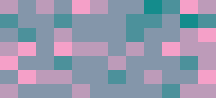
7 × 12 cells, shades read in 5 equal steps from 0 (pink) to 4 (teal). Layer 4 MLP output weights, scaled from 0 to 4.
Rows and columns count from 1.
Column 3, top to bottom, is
1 2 2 2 2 1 2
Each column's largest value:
3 3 2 3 2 2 3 3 4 3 4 3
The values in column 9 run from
1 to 4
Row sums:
19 31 22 12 22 18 21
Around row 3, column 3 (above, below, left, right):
2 2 3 1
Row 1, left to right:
1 2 1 2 0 1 2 2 4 3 0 1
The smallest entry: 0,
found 9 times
